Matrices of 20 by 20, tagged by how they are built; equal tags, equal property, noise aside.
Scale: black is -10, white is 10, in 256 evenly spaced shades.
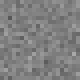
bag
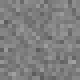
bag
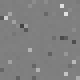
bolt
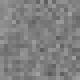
bag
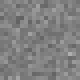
bag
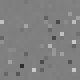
bolt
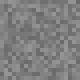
bag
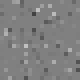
bolt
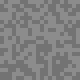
bag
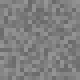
bag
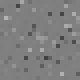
bolt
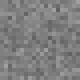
bag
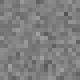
bag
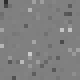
bolt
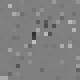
bolt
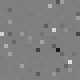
bolt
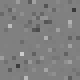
bolt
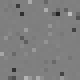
bolt
